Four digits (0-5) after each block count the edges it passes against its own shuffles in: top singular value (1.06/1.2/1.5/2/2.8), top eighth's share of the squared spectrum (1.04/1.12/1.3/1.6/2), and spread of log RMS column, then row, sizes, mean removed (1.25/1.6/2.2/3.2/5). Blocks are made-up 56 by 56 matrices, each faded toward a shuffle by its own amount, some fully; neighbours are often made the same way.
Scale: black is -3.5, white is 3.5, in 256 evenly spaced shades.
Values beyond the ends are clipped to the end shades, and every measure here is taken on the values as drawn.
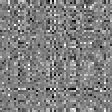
5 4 3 3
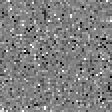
0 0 0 0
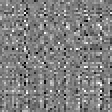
4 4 3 2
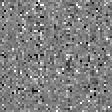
3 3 1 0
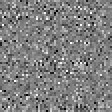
3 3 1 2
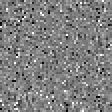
2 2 1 0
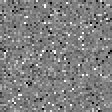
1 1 0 0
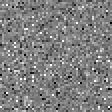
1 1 0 0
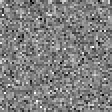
0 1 0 0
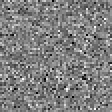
1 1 0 2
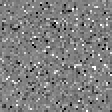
3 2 0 0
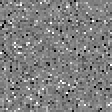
2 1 0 0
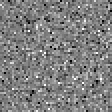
2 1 0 0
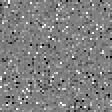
0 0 0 0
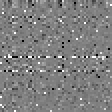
4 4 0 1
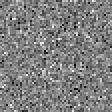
2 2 0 0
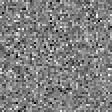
3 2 1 0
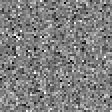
2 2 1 0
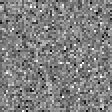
2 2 0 0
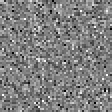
1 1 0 0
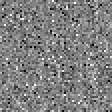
2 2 1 0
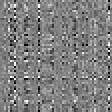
4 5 4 2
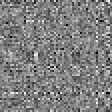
4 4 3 2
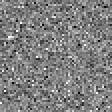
2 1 0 0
